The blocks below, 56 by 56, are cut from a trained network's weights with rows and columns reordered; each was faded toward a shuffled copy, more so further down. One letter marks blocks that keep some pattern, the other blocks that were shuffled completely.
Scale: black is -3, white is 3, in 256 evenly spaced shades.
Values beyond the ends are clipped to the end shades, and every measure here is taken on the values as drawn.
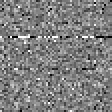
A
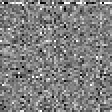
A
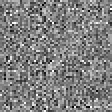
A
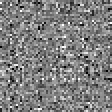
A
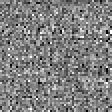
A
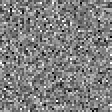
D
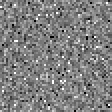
D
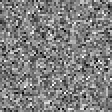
D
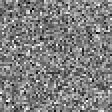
D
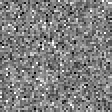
D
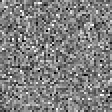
D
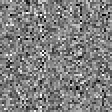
A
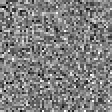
A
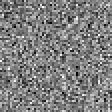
A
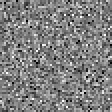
D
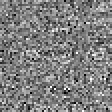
A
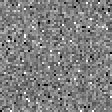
D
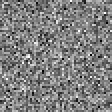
D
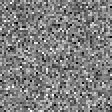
D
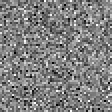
A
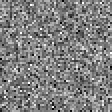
D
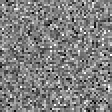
D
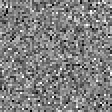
D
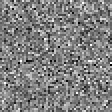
A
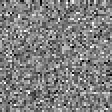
A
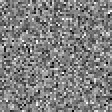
D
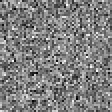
A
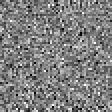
A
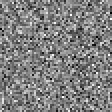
D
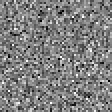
D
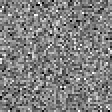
D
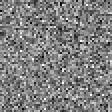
D
